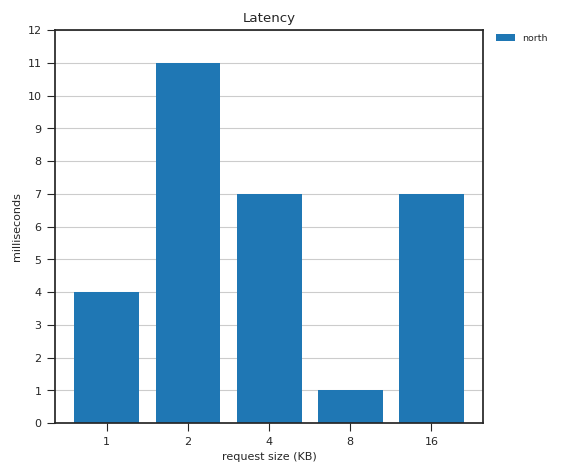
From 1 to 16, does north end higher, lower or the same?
higher
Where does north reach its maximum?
2
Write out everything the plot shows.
Title: Latency
x-axis: request size (KB), ticks 1 2 4 8 16
y-axis: milliseconds, ticks 0 1 2 3 4 5 6 7 8 9 10 11 12
Legend: north
Values:
north: 4 11 7 1 7
